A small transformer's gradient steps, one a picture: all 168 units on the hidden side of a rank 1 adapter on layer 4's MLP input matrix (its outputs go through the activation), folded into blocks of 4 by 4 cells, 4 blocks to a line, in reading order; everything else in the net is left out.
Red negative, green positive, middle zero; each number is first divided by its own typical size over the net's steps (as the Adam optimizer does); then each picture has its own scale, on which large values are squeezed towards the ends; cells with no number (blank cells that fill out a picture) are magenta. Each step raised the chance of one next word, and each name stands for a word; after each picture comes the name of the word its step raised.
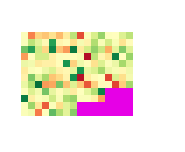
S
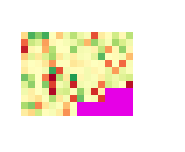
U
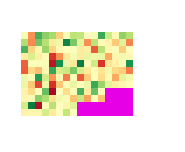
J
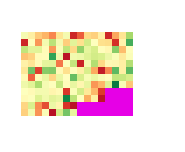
S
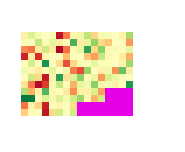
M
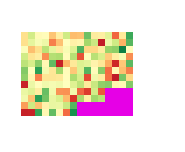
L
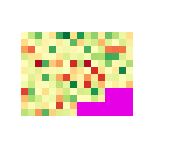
M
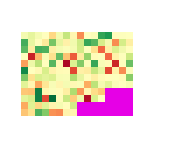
J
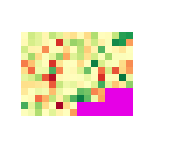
U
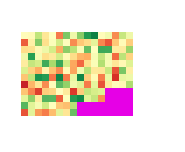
M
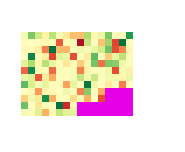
S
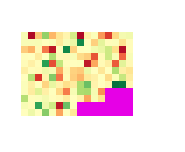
S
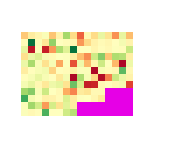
M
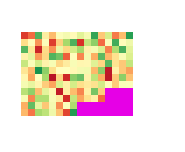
L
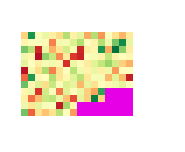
J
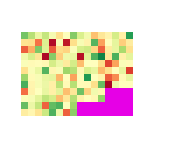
L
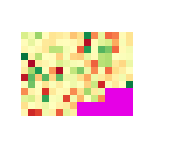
M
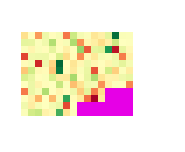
U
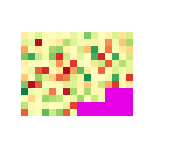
L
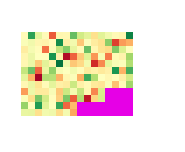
S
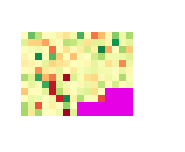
U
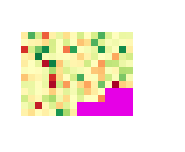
U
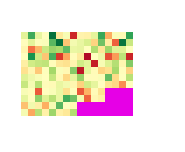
S
